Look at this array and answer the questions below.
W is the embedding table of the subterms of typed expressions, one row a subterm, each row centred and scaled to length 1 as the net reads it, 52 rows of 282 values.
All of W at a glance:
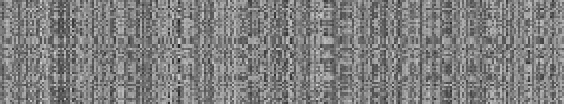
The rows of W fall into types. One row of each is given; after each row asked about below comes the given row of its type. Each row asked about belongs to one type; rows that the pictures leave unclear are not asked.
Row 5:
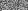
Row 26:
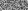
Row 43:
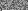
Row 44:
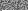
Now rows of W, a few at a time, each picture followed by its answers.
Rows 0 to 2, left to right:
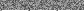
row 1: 43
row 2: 43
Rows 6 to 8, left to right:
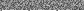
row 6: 43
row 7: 44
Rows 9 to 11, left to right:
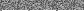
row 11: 5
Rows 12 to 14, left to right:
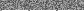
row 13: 44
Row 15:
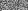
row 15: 5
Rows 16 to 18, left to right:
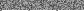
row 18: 44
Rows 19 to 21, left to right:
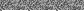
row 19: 44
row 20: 44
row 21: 44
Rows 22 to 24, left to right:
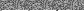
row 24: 43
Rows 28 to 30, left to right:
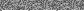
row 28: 44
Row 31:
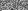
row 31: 5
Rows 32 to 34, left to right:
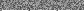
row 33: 43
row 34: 43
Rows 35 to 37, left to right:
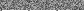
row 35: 43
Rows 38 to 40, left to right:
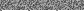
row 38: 44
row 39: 44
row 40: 44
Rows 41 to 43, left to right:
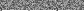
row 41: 43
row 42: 26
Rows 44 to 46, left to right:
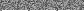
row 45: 5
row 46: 43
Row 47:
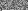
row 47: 43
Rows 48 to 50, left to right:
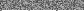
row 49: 26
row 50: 5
